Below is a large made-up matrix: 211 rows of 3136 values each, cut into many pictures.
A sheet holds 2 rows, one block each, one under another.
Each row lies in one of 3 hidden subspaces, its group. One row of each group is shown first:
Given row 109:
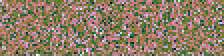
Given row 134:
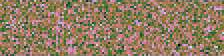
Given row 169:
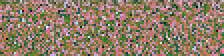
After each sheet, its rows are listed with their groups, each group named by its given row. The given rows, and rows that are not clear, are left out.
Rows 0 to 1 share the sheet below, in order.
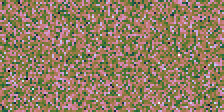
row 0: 169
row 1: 134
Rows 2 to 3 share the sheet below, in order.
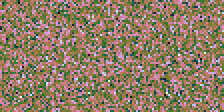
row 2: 169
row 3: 169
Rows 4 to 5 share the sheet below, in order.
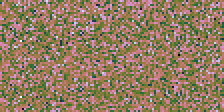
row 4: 169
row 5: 169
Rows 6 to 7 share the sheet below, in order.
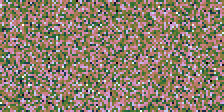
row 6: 134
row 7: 109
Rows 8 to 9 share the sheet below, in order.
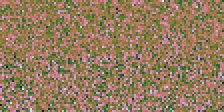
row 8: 169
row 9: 109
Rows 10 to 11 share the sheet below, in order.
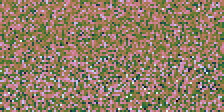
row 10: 169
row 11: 109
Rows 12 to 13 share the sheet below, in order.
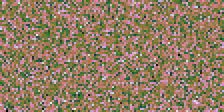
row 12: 169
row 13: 109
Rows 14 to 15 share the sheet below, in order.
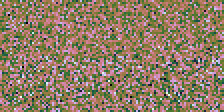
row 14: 134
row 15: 169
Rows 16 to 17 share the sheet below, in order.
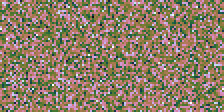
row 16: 169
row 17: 134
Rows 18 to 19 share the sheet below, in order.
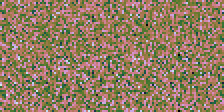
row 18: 169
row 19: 169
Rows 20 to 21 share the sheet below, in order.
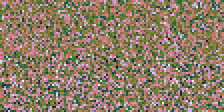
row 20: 169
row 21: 134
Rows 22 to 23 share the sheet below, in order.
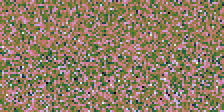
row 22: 109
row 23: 169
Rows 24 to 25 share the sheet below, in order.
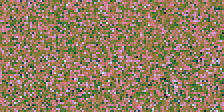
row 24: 134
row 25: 169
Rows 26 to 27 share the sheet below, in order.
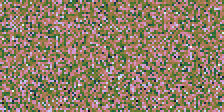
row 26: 134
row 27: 109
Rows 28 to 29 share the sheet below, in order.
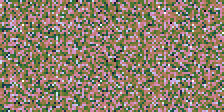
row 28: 134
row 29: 134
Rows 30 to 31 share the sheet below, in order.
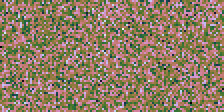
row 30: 109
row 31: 134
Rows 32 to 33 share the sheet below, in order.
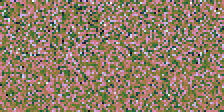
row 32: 109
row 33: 169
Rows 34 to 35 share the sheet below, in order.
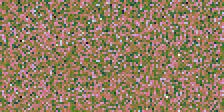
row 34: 169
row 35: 169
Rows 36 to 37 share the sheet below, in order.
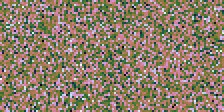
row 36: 134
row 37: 109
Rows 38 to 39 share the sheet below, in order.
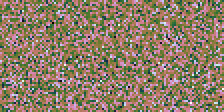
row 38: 169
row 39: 134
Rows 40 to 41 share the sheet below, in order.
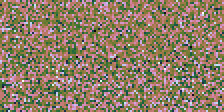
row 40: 134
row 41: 134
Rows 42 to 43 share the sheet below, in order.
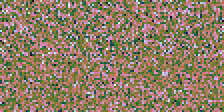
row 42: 109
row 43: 109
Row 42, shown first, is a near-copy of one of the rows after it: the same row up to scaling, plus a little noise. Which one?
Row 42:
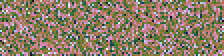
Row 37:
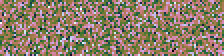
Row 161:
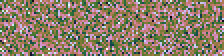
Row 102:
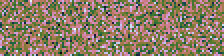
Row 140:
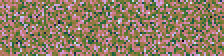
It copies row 161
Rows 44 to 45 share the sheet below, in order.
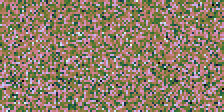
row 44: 169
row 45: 134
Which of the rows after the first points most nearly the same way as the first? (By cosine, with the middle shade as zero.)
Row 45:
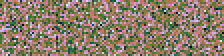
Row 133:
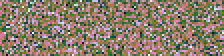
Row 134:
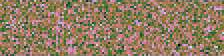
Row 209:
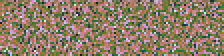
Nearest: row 209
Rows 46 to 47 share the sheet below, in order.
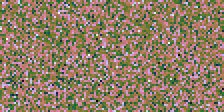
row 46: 169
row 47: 134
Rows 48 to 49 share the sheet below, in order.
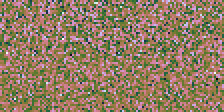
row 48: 109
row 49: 169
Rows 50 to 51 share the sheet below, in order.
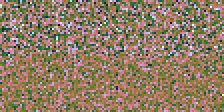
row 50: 134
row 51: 109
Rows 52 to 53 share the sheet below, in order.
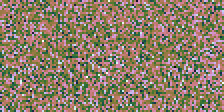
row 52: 134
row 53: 109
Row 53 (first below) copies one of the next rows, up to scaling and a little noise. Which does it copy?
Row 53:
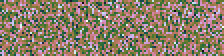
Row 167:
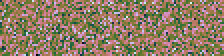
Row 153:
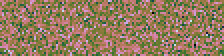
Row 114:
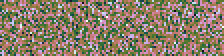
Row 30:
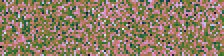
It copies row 114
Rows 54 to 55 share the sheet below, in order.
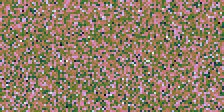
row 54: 169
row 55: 134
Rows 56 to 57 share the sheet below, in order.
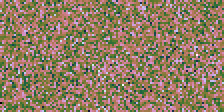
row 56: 109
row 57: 109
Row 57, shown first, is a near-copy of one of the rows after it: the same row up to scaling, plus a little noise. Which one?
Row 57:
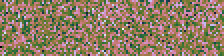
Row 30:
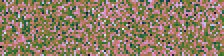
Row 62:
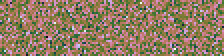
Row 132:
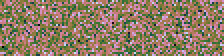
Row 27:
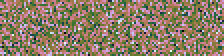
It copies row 30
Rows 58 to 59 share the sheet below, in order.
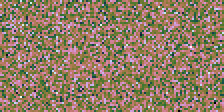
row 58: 134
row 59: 169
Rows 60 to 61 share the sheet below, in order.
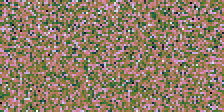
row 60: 134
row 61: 109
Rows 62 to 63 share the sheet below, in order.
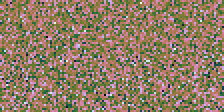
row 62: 109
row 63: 134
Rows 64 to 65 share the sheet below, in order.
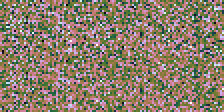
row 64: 134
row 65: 134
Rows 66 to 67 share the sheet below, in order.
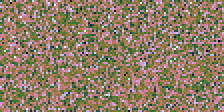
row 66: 109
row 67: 109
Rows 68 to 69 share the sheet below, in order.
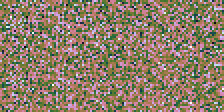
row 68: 134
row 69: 134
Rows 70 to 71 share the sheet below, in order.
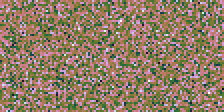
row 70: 109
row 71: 134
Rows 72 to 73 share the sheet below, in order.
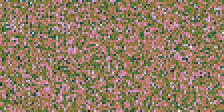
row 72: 134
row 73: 169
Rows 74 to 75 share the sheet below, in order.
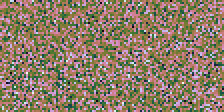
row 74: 109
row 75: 134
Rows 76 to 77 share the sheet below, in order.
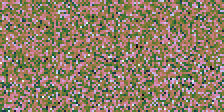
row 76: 169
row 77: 134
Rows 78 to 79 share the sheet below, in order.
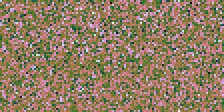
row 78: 109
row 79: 169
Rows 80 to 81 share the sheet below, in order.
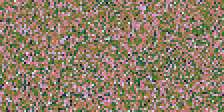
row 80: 109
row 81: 109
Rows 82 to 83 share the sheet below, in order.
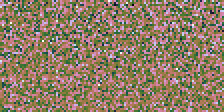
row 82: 134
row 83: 134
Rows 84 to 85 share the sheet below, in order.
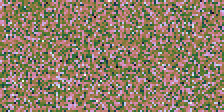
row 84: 134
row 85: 134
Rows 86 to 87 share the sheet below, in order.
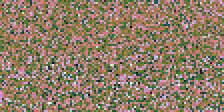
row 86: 109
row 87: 109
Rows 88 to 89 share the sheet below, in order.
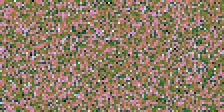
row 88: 109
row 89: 109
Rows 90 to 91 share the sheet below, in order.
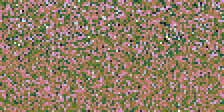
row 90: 169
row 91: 169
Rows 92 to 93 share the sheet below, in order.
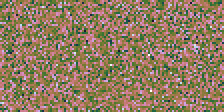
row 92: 109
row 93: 109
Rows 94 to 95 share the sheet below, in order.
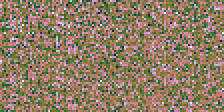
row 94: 134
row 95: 134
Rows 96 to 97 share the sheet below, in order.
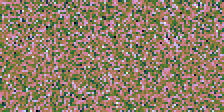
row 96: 169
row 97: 109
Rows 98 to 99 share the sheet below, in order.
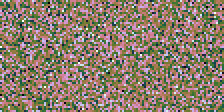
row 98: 109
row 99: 109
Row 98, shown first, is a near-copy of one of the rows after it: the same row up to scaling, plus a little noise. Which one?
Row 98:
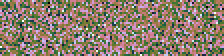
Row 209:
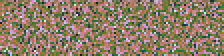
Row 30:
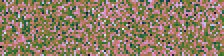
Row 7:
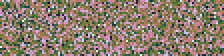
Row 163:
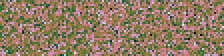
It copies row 7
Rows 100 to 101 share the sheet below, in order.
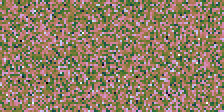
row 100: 169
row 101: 169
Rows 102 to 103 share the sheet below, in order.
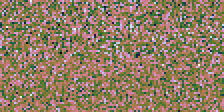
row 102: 109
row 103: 169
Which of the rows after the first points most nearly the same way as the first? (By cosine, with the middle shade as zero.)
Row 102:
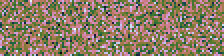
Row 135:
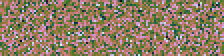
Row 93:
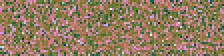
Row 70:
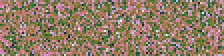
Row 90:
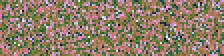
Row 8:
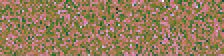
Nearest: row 70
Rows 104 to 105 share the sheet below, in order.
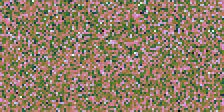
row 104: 109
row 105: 169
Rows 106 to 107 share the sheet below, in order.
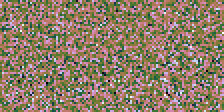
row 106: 134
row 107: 169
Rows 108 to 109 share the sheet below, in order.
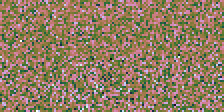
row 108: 169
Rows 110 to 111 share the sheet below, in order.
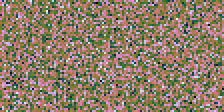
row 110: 109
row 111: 134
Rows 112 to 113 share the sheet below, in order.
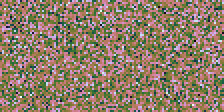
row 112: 134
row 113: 169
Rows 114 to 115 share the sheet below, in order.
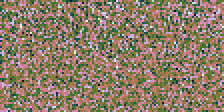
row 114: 109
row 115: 134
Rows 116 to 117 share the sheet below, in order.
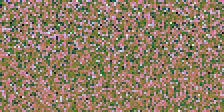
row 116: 134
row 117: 169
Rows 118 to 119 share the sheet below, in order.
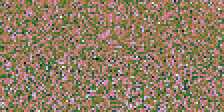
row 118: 109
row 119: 109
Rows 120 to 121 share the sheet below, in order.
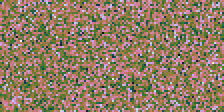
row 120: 169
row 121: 109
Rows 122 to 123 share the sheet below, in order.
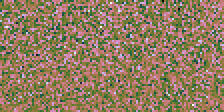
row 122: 109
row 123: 169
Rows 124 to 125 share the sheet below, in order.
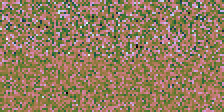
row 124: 169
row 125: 134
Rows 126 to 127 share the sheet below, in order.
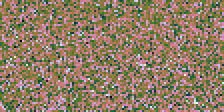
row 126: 169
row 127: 109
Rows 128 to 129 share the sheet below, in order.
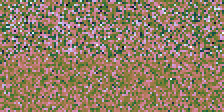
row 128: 134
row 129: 134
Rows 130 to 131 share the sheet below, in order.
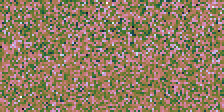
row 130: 109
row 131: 169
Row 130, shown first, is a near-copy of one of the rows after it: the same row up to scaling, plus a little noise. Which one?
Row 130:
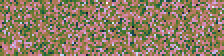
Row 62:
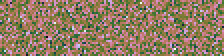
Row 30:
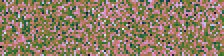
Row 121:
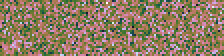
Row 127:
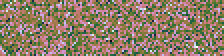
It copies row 121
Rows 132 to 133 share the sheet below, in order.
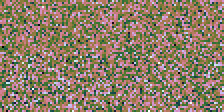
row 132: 109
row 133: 134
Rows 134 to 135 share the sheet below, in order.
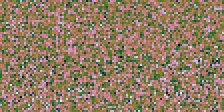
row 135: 169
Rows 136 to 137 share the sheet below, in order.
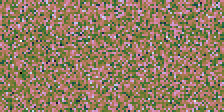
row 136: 169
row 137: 109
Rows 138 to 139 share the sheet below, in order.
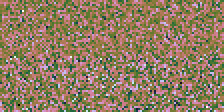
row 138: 169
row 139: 109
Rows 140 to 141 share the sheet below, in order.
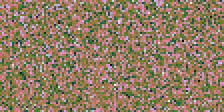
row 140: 109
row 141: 109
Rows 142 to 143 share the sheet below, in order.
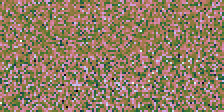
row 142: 169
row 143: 109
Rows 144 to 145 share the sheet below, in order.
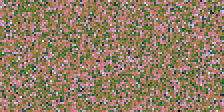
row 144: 134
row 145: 169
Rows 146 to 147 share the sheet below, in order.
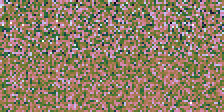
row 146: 134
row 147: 134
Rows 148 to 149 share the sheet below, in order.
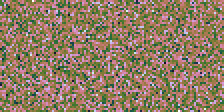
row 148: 109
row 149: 169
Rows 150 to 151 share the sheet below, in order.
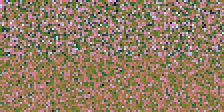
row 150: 134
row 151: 169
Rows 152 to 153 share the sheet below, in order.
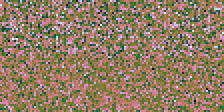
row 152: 134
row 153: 109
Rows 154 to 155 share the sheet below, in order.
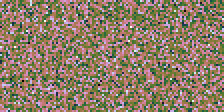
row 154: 109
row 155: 134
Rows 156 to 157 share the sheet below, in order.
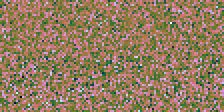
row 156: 134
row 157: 169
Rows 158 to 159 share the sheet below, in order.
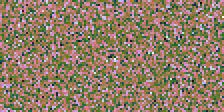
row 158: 169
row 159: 134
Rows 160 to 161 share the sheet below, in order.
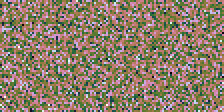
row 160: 134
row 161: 109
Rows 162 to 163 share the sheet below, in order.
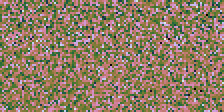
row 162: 169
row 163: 109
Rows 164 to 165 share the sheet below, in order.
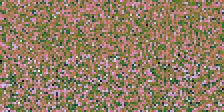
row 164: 169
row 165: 134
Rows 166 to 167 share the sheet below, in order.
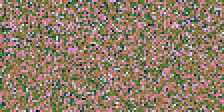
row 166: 134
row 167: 109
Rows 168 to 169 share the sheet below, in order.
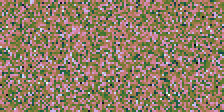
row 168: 109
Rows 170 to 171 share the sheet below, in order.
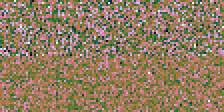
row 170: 109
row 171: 134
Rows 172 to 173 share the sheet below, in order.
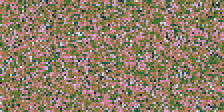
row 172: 169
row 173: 109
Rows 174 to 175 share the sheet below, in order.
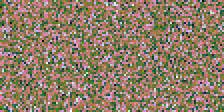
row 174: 134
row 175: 109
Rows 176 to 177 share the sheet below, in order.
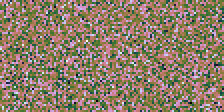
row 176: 109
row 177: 134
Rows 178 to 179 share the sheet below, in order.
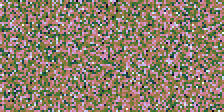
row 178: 134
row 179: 109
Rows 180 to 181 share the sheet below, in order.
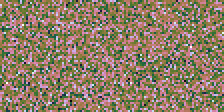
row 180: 134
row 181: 109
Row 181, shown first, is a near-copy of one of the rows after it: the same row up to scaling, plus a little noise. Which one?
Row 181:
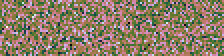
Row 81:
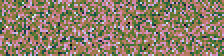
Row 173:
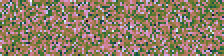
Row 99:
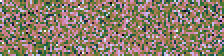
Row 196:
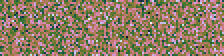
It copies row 81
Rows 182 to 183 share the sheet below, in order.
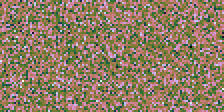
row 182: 134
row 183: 134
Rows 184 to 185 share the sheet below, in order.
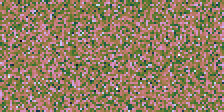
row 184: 169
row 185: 109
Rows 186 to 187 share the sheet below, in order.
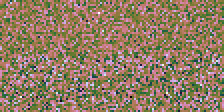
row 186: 109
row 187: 169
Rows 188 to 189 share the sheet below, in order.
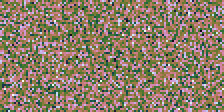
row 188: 109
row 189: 134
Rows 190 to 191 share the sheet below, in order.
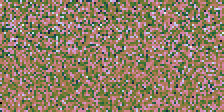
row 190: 134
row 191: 109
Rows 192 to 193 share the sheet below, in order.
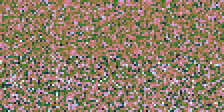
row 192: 169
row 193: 134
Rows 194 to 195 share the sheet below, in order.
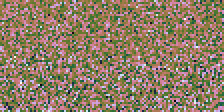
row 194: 109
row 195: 109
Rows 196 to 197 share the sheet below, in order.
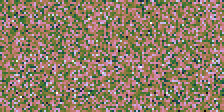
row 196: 109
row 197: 169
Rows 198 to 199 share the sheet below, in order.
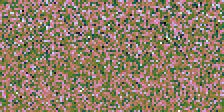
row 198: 169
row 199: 169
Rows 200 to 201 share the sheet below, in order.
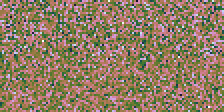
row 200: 134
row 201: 109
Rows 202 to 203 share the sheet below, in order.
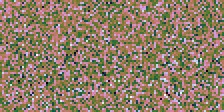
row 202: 109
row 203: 169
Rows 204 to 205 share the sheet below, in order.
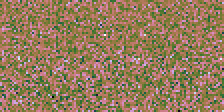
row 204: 134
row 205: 169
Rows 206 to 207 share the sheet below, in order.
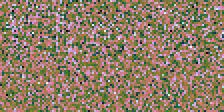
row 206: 134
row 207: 169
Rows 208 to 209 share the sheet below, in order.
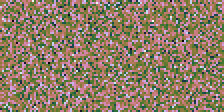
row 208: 109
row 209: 109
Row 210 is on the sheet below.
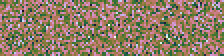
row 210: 169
